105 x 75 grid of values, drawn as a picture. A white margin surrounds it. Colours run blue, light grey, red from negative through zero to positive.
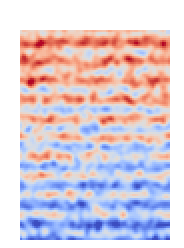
Values rise toward the top. On average the colour sits 50% of the way up the scale. No lone cell stands out from its neighbours. Stripes running across repeat 11 times from top to bottom.
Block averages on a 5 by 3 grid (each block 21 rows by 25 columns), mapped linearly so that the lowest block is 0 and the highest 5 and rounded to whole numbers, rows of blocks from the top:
555
444
333
211
000
